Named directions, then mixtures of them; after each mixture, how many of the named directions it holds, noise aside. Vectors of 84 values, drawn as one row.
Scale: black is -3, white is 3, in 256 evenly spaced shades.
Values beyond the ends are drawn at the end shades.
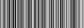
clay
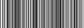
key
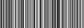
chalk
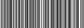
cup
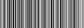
two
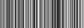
two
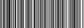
two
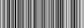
three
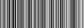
one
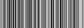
two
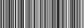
two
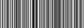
two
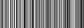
two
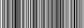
one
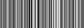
three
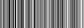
two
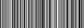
two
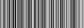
one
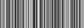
three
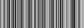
one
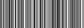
two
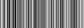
two
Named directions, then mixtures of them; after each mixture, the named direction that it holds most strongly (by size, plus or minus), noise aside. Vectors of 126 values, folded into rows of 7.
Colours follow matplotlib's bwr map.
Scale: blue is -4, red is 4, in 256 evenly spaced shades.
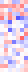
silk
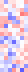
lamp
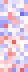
lamp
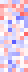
silk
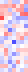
silk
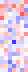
silk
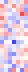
lamp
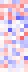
silk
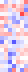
lamp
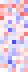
silk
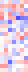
silk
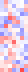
lamp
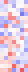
lamp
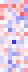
silk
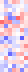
lamp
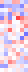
silk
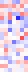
silk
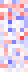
silk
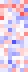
silk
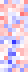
lamp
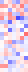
silk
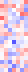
lamp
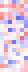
silk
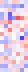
silk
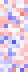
lamp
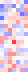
lamp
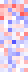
silk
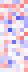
silk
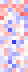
silk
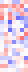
silk
